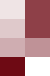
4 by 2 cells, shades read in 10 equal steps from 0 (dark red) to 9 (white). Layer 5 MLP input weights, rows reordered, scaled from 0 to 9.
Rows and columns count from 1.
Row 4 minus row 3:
-6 4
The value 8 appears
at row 1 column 1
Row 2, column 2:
2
